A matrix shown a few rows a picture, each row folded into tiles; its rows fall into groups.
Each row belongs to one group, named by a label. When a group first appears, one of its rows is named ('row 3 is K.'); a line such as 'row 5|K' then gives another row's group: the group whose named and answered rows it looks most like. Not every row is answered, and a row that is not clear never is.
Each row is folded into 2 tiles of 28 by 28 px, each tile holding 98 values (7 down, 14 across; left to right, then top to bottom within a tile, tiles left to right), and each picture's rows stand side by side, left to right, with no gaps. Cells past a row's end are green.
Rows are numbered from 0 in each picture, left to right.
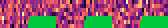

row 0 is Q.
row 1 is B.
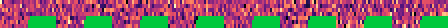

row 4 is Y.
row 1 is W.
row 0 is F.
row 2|B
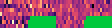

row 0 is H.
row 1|W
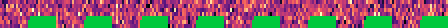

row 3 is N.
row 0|Y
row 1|Q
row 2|W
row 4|N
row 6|W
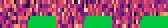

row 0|B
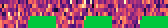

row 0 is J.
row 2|W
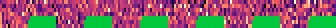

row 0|Q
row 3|Y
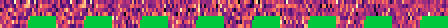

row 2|J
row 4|B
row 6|F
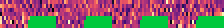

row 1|H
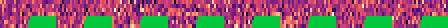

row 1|N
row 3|H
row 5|J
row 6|N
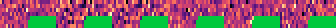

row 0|F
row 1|B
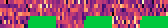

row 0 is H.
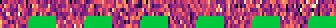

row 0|J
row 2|B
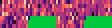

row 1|F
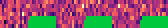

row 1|N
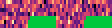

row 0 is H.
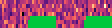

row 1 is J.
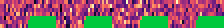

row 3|H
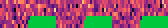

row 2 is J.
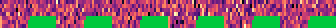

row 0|J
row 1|F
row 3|J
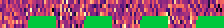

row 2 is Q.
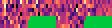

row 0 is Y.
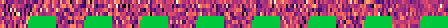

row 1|B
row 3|H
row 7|J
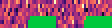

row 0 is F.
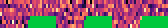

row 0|H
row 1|B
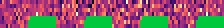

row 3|Y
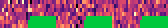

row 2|Q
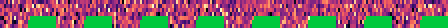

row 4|N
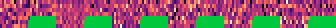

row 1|W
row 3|N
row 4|F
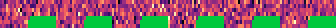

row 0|Y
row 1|Q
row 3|J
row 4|B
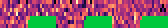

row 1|B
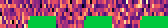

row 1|B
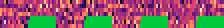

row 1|B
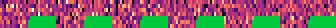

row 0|Y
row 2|Y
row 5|W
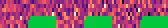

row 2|F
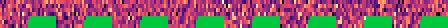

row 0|Q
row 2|F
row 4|J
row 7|N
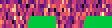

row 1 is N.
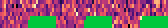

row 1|Y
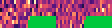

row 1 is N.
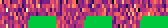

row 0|F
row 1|Y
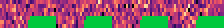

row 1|N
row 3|Y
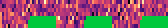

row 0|Q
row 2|N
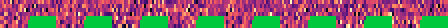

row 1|Q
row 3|Y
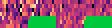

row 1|W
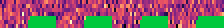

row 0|Q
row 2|Q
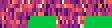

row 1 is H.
